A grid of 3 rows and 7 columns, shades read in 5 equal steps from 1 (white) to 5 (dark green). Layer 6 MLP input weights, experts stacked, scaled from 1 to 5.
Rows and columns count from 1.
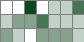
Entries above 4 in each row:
1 0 0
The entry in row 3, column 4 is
3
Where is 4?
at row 1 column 7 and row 2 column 4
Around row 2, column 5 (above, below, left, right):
2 3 4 2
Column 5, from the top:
2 2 3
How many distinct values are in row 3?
3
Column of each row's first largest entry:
3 4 1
